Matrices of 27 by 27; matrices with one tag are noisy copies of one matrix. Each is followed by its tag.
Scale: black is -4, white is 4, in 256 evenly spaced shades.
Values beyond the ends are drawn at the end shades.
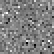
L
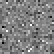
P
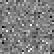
P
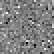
L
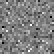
P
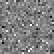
P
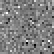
L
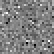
L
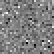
L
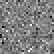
P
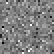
P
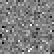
P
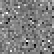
L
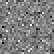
P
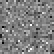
P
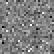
P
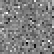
L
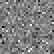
P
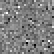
L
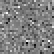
L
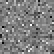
P
